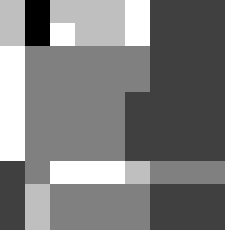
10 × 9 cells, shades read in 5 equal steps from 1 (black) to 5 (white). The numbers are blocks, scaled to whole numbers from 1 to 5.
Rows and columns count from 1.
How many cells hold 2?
33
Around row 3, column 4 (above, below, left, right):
4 3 3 3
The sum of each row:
28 29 26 26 25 25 25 33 24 24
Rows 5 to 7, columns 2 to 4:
3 3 3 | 3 3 3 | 3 3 3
